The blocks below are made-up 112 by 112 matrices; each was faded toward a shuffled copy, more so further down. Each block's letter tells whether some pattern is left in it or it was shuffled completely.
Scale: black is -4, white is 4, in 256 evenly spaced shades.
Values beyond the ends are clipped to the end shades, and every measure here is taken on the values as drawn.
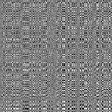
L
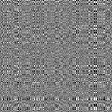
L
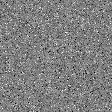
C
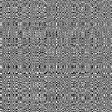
L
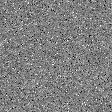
C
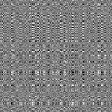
L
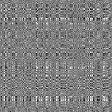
L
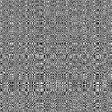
L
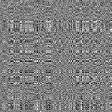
L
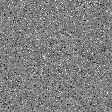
C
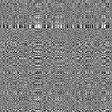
L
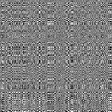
L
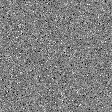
C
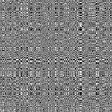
L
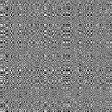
L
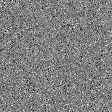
C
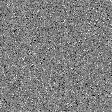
C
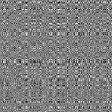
L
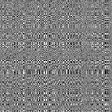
L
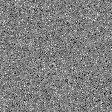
C
